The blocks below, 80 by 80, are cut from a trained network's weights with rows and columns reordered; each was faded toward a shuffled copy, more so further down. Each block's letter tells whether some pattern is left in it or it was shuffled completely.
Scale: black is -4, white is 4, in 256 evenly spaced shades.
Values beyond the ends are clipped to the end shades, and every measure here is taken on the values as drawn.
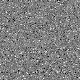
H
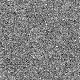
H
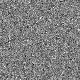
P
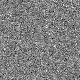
P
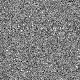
H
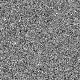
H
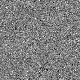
H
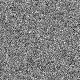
P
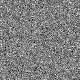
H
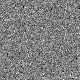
P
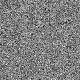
P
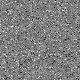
H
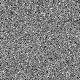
P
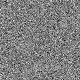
P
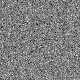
H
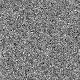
P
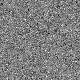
P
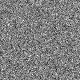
P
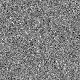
P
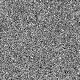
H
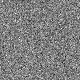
P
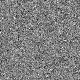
P
